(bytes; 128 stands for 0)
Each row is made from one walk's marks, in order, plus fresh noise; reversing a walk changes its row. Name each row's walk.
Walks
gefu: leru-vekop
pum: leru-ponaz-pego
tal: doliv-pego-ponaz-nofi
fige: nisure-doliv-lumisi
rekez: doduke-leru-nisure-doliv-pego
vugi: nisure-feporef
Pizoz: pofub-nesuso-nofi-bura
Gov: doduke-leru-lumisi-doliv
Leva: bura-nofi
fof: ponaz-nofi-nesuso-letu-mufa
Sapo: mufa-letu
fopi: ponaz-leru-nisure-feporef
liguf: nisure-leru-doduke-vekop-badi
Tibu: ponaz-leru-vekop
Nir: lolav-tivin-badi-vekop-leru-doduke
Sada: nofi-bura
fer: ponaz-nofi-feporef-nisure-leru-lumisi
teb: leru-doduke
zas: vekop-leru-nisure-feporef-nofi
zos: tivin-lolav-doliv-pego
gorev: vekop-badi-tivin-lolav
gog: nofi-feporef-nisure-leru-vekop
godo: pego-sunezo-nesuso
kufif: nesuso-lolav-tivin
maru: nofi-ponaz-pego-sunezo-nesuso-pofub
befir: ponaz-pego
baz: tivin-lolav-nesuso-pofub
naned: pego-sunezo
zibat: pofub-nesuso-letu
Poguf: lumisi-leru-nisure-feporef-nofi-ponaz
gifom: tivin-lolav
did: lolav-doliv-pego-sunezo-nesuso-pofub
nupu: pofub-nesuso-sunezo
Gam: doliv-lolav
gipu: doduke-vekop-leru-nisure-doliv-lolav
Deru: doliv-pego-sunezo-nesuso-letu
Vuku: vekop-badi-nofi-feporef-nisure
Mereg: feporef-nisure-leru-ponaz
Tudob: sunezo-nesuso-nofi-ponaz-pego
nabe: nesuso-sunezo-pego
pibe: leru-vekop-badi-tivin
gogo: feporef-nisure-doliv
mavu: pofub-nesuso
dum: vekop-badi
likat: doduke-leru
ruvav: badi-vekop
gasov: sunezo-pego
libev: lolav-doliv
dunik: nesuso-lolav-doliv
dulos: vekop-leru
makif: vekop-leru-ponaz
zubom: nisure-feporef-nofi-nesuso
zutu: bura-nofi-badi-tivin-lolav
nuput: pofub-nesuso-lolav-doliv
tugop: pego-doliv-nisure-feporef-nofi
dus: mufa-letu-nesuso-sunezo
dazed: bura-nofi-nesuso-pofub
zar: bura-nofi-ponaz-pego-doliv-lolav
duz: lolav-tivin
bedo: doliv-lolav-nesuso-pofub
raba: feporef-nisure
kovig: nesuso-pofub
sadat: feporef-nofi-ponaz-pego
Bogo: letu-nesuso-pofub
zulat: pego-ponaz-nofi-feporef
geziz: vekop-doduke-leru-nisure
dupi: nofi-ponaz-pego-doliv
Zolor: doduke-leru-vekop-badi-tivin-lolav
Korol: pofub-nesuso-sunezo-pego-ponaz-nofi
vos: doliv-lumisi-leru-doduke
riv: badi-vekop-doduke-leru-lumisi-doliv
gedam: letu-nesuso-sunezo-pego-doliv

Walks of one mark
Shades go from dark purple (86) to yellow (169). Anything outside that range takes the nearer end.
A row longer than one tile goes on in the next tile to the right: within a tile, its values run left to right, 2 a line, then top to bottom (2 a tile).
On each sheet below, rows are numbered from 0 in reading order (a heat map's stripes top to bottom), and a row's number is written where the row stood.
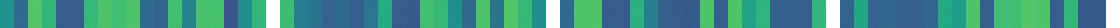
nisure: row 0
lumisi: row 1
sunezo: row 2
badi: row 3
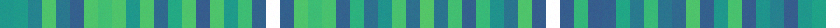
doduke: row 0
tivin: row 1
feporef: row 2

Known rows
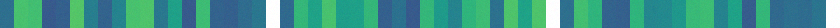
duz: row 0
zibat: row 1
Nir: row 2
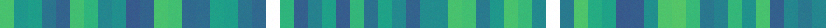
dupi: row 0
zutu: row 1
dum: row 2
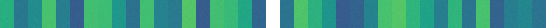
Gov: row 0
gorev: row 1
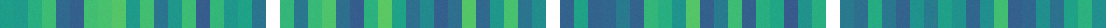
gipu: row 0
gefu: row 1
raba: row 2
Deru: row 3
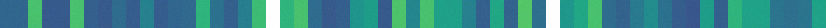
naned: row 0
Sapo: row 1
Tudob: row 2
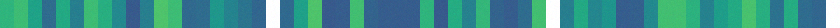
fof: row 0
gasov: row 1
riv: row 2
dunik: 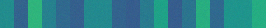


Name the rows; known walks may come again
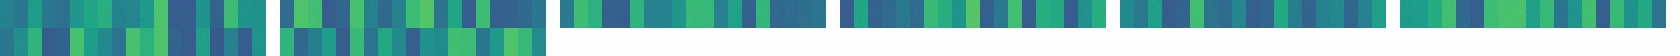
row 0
bedo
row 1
duz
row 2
Nir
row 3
raba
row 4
zulat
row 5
gipu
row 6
libev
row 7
zutu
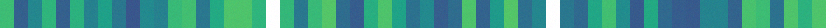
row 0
dazed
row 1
gefu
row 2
kovig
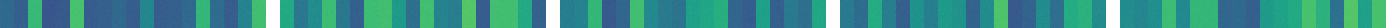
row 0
naned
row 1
Gov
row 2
did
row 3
Deru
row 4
Pizoz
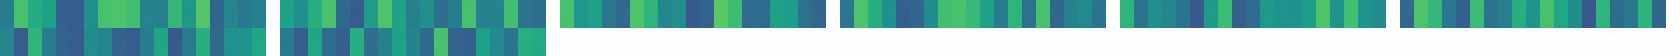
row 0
dum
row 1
pibe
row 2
dupi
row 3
gorev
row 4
Poguf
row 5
zos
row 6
dunik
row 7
tugop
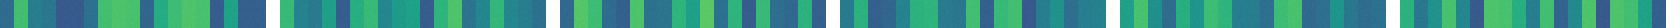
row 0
ruvav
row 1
gog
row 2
gifom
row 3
sadat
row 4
fer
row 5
likat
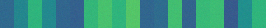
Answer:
vugi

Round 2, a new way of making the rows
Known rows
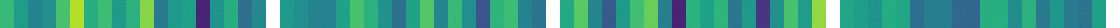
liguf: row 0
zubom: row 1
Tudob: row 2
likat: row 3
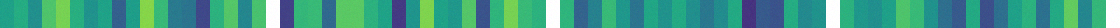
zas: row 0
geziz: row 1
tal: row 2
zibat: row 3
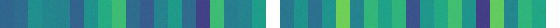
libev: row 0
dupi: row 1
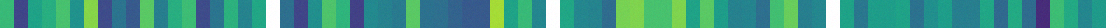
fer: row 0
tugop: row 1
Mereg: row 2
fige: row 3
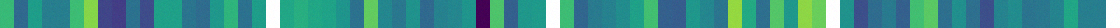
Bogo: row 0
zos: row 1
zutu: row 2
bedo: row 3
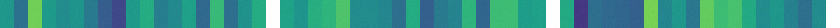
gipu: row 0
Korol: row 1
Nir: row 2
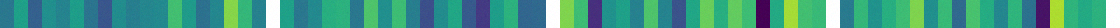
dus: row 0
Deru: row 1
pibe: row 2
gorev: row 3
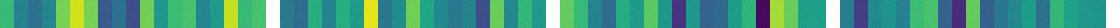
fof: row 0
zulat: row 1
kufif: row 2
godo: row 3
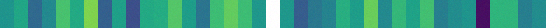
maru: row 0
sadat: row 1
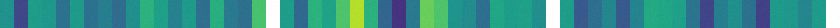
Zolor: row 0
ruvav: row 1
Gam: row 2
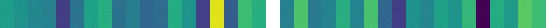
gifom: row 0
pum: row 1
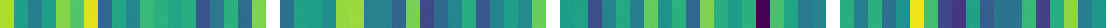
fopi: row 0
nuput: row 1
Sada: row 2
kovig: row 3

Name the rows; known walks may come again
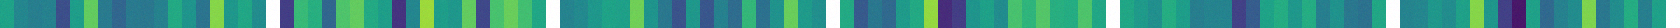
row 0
baz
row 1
geziz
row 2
nupu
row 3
dazed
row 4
likat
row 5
mavu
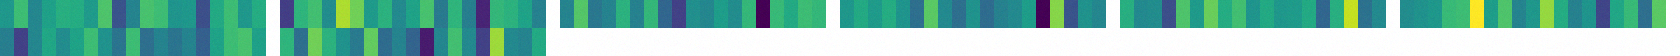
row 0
dulos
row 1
dum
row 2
pum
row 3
zos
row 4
raba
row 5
makif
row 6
naned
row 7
gedam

